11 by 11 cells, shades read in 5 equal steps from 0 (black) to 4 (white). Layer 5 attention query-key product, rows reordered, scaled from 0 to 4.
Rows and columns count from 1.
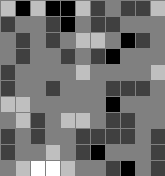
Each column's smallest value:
1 0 1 0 0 1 0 0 0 1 1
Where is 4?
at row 11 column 3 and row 11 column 4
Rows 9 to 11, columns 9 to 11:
1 2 1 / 2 2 1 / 0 2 1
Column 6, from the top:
3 2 3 2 3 2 2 3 1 1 2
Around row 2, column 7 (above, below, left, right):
1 3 2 1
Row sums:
17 16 19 17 23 17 22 22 15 18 24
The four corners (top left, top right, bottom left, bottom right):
3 3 2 1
